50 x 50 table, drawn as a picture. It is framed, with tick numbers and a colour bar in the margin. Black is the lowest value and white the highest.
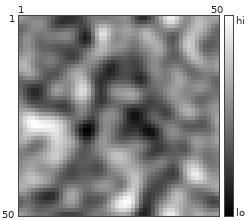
Slope: none. Grain: blotchy. Ninth with the lowest average: centre. Stripes: none.
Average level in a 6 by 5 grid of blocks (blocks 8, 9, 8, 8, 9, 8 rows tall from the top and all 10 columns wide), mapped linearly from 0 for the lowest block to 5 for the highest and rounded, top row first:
2 0 3 3 3 | 2 2 0 2 2 | 1 2 1 1 2 | 5 1 1 0 2 | 3 1 3 1 3 | 1 1 4 2 2
